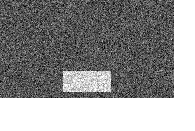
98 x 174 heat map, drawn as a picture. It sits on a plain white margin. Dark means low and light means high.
The bottom middle is the ninth with the highest average. In the bottom middle lies a patch that is higher than the rest. No regular stripes run through it. The values are skewed, with a long tail toward high values.
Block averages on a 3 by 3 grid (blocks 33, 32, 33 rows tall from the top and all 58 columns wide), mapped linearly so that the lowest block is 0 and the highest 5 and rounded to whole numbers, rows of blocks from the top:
000 | 000 | 050
